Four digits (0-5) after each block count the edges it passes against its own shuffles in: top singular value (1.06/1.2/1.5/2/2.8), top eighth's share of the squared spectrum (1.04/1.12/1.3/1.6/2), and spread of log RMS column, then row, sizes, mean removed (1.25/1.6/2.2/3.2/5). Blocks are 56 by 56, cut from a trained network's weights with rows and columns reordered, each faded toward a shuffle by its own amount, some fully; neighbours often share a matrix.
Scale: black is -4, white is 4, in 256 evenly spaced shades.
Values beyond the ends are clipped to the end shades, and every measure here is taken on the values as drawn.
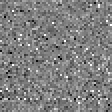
2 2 0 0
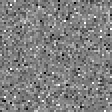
0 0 0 0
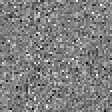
2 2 1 0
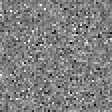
0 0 0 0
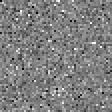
0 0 0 0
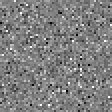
0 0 0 0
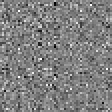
3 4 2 2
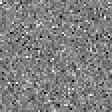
0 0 0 0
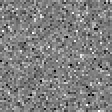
0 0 0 0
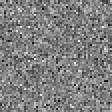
2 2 0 0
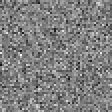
2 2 1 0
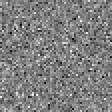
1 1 0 0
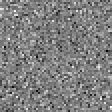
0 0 0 1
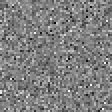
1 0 0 0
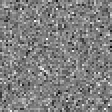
1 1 0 0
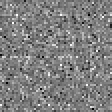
2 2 1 1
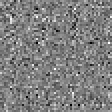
3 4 2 2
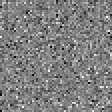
1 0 0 0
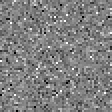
1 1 0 0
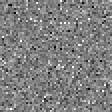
1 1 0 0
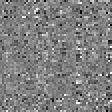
3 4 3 3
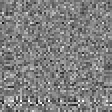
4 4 1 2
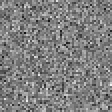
1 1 0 0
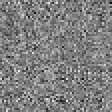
3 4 1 2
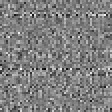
4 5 1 3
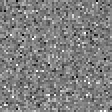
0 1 0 0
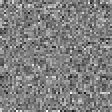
3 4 1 2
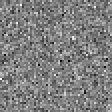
1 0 0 0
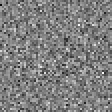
2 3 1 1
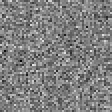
2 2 0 0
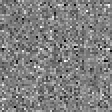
2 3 2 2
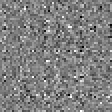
3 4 2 2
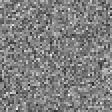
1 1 0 0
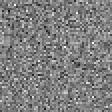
1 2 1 1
